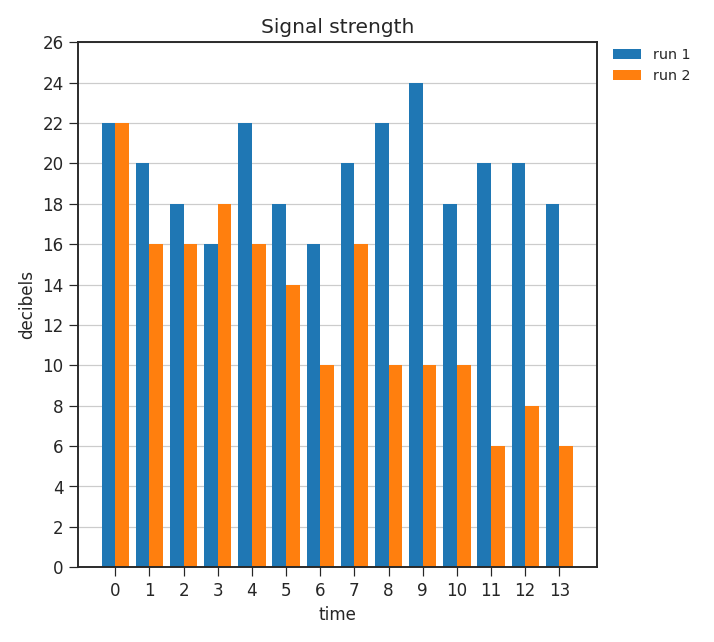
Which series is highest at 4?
run 1
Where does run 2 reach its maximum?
0
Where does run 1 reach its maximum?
9
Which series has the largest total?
run 1
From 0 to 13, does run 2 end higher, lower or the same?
lower
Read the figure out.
Title: Signal strength
x-axis: time, ticks 0 1 2 3 4 5 6 7 8 9 10 11 12 13
y-axis: decibels, ticks 0 2 4 6 8 10 12 14 16 18 20 22 24 26
Legend: run 1, run 2
Values:
run 1: 22 20 18 16 22 18 16 20 22 24 18 20 20 18
run 2: 22 16 16 18 16 14 10 16 10 10 10 6 8 6
